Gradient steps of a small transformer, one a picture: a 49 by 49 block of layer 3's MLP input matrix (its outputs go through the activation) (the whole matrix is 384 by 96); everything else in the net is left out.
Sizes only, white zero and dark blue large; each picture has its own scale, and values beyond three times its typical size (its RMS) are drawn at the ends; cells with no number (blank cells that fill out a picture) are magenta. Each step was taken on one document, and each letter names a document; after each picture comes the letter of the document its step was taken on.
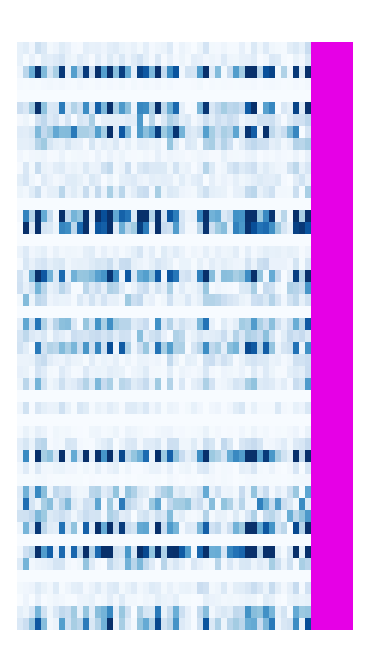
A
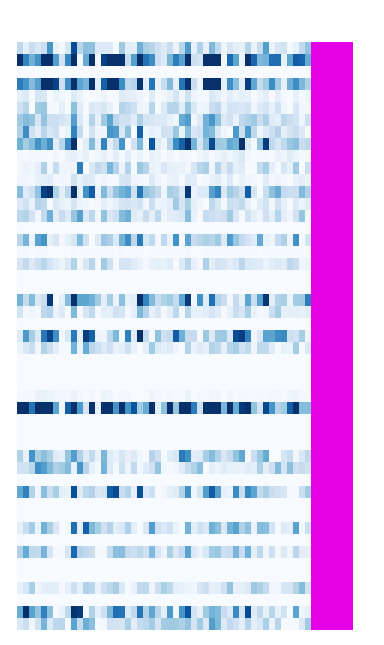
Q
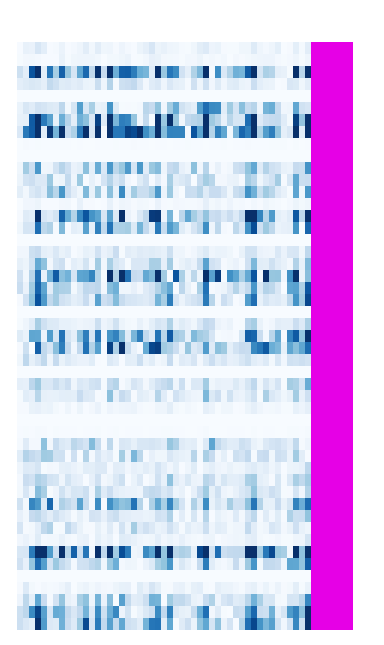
A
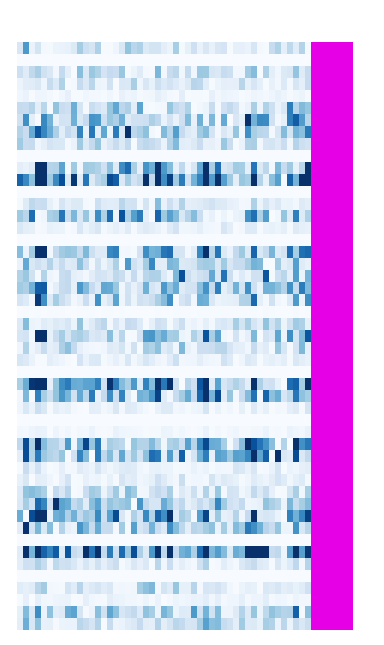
A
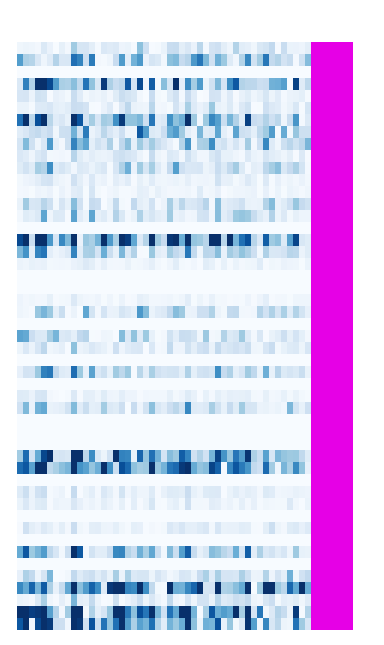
Q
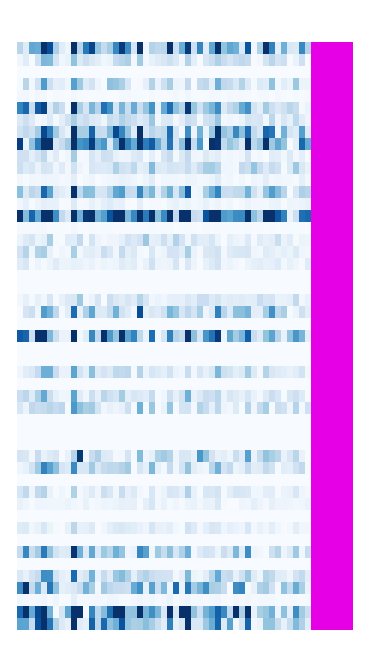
Q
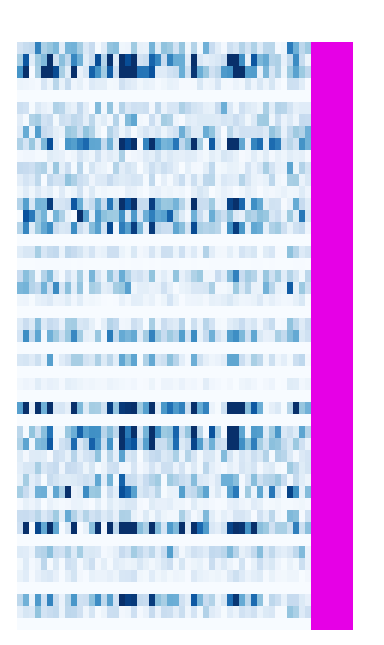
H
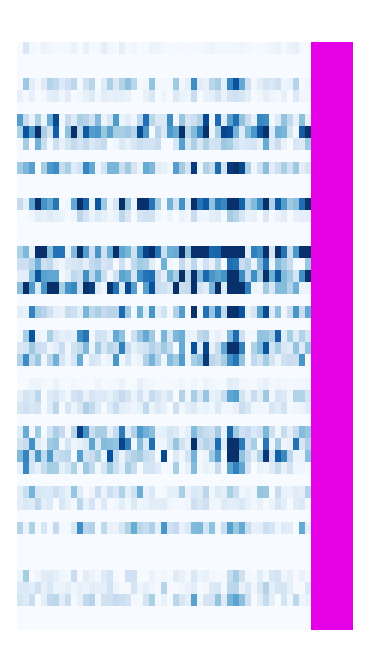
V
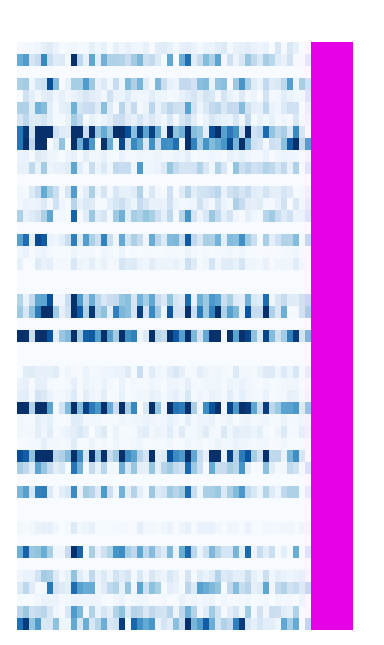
Q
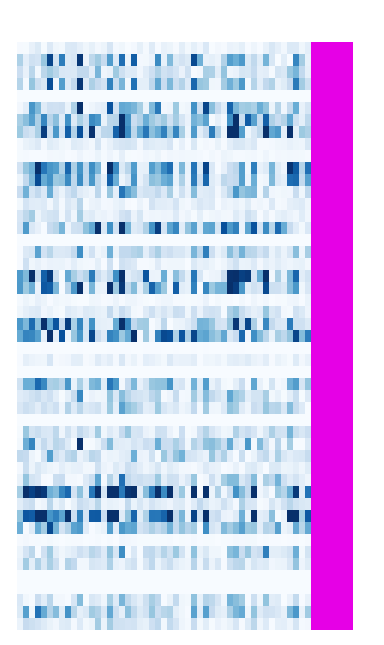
H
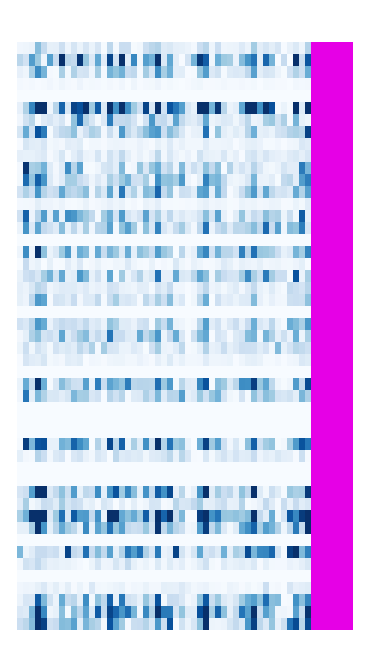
A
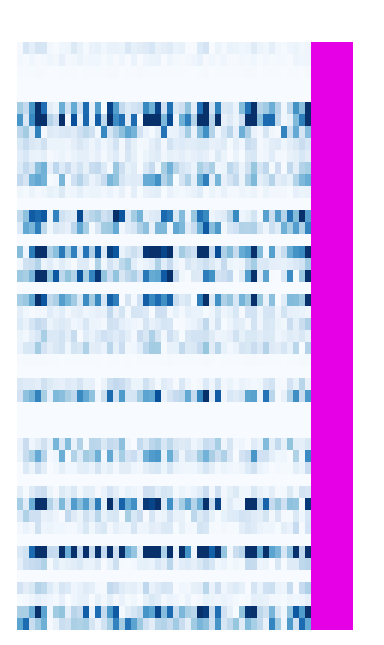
A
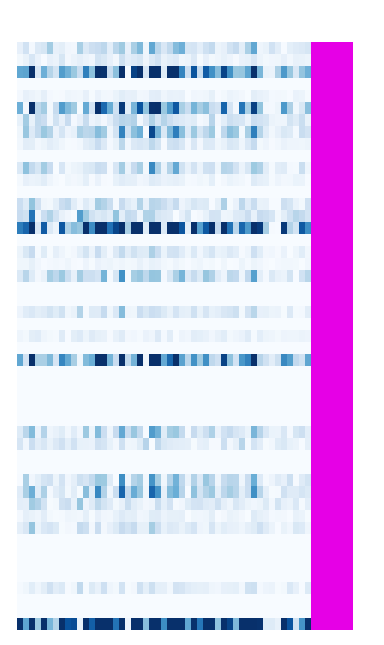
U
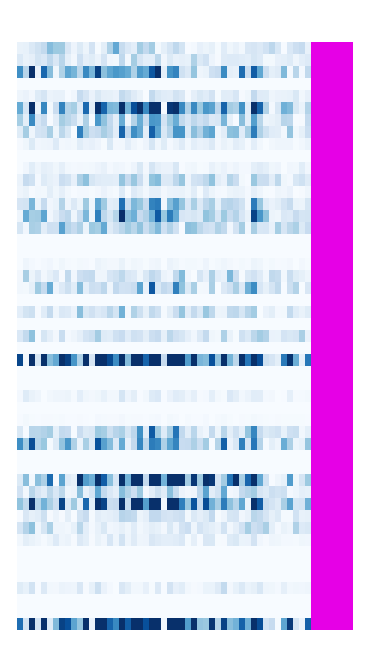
U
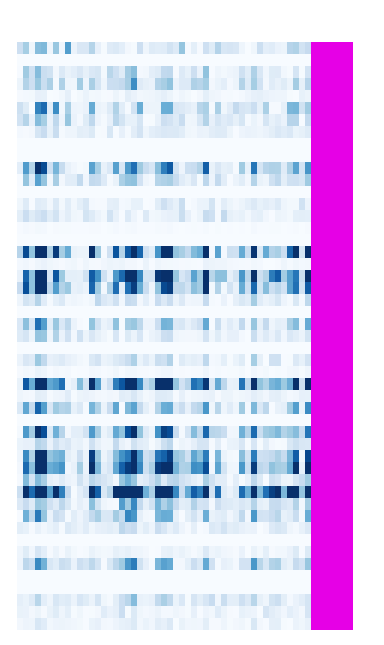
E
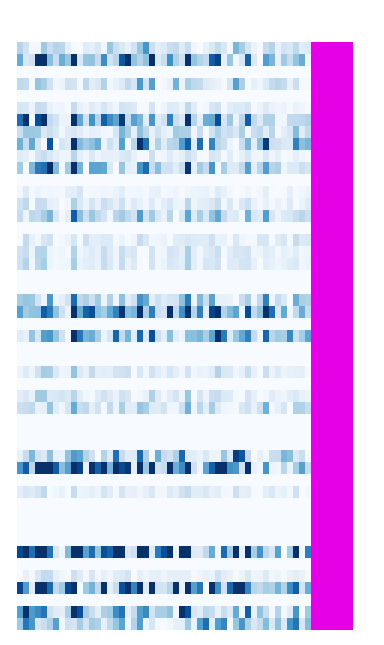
Q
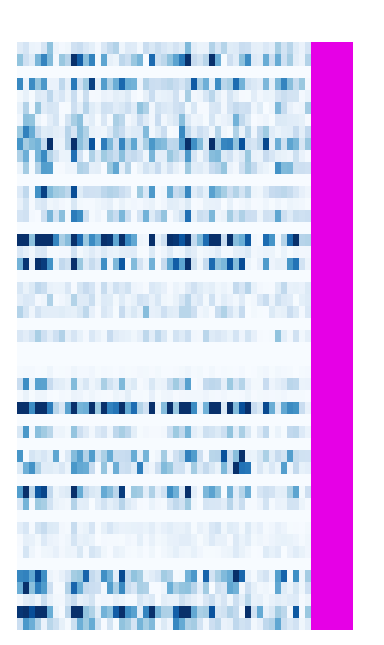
Q
